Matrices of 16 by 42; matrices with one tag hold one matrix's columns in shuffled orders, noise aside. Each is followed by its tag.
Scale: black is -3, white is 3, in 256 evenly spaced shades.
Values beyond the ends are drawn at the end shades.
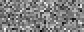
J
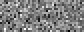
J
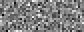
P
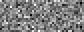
P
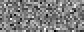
J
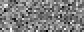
J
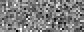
J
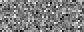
P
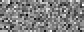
P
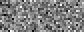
P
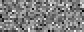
J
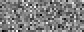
P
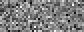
P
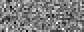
J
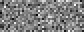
P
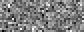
J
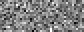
J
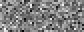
J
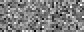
P
